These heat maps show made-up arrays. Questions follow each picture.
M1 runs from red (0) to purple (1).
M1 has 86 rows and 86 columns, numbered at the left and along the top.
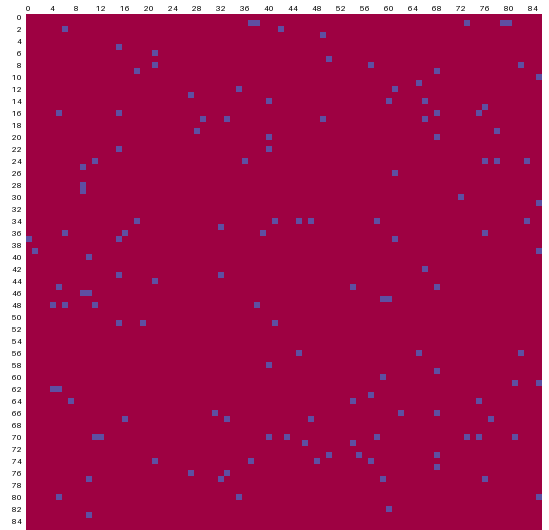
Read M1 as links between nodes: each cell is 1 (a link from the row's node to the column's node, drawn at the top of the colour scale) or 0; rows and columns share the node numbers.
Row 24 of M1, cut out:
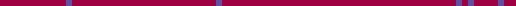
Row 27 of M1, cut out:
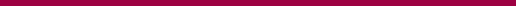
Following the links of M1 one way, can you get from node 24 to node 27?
yes
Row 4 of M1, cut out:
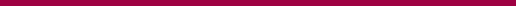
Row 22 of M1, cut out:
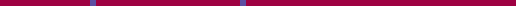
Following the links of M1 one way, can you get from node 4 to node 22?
no
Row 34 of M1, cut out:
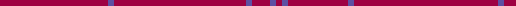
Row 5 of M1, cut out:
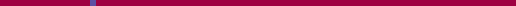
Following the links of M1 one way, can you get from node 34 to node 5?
yes
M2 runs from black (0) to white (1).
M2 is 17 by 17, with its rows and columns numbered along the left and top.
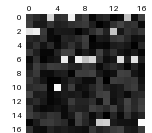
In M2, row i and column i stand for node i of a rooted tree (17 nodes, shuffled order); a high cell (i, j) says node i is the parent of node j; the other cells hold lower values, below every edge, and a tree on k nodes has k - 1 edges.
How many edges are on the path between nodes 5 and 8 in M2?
2
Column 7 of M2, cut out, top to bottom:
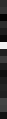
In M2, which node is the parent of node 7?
6
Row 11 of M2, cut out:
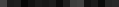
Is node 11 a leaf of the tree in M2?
yes
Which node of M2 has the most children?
6
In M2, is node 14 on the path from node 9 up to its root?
no
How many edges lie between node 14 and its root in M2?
2
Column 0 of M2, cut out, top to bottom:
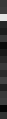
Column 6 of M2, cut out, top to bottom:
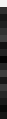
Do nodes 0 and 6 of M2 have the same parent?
no
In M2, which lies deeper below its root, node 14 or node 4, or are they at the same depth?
node 4
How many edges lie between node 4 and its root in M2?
5
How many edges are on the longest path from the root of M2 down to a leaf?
5
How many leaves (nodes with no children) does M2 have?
12
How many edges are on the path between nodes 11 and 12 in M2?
5
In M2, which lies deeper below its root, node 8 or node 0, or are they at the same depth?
node 8
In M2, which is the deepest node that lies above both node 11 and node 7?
6
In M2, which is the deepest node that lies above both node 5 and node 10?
6
